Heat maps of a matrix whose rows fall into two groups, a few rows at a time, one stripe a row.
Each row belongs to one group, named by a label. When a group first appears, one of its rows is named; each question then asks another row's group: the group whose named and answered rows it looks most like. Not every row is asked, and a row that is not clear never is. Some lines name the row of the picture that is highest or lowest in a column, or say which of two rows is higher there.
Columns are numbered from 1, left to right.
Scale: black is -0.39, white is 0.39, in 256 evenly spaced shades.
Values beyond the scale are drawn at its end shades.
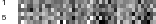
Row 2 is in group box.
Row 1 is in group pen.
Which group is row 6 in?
box
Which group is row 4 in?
box
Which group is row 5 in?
pen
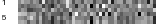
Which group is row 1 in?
box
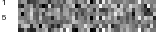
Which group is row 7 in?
box
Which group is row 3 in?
box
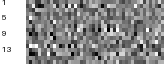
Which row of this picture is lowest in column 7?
9
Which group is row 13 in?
box
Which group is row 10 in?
box
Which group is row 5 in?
box
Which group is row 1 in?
box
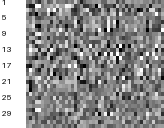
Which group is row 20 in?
pen
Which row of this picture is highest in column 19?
14
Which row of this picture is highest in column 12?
8
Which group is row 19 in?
box
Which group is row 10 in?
box
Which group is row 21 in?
pen
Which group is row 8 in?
pen
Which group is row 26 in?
pen
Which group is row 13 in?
box
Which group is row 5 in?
pen
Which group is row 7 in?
pen
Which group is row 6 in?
pen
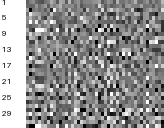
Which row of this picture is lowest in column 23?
32
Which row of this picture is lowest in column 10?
14
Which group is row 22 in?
pen
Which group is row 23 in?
box
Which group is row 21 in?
pen
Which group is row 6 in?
box
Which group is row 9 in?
box
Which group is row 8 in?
pen
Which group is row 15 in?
box
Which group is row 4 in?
box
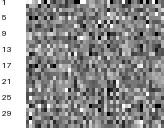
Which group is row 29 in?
box
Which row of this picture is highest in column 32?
17
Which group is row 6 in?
pen
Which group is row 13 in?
box
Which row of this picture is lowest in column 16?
14
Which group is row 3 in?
box
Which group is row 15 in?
pen
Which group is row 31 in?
box
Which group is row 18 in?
pen
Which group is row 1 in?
pen
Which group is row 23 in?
box
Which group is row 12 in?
box
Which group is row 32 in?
box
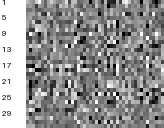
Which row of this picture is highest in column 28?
22
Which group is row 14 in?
pen
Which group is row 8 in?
pen
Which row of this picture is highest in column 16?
26
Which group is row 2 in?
box
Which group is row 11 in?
pen
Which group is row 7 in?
pen
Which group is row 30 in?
box
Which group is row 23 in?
box
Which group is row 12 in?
box
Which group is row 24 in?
pen
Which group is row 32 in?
pen
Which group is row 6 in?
pen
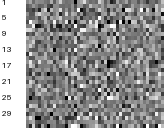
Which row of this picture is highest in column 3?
7
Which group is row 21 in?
box
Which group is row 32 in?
box
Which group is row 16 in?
box
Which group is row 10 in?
pen
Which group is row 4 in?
pen
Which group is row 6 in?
box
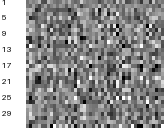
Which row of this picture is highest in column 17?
25
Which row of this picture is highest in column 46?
32
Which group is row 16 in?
box
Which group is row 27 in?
pen
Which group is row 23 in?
box
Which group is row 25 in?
box
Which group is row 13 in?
box
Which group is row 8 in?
box
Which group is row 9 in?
pen
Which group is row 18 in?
box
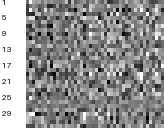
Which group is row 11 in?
pen
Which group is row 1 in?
box
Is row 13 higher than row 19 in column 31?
Yes
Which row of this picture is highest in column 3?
29
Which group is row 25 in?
box
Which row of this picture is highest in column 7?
3
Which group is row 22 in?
box
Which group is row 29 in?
pen
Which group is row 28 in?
pen
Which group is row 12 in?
box
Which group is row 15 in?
box
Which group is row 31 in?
pen
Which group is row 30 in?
pen
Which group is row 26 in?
box
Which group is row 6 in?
pen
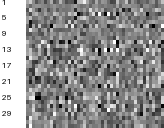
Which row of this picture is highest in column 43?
16
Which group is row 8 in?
box
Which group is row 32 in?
box
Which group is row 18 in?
pen
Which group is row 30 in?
box
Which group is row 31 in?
box
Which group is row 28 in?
pen
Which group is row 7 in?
box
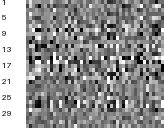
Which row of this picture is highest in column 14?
16
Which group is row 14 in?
box
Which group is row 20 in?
pen
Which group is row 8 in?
pen
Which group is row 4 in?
box
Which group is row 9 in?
box
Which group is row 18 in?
pen
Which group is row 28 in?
box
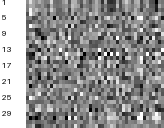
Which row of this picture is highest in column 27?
14
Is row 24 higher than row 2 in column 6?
No
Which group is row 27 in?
box
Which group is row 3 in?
box
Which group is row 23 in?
box
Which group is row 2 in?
box
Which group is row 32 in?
pen
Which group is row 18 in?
box
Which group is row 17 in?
pen
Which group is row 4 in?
box
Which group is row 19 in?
pen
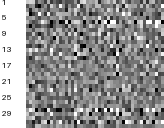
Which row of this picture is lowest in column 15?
6
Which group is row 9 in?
pen
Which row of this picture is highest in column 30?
6
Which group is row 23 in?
box
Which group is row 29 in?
box
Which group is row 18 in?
box
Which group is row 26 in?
box
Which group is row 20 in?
box
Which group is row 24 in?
pen
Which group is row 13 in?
box
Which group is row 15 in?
pen
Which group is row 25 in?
pen
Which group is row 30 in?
pen
